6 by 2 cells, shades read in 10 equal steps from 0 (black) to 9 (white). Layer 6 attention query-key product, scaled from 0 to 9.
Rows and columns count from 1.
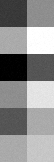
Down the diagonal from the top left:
2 9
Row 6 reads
6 7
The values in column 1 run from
0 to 6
